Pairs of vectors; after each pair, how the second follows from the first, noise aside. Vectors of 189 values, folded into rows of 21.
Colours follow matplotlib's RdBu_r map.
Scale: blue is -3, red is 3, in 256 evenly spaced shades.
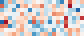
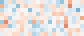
shrunk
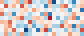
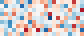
negated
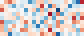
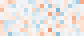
shrunk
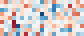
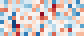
negated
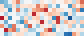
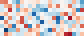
negated
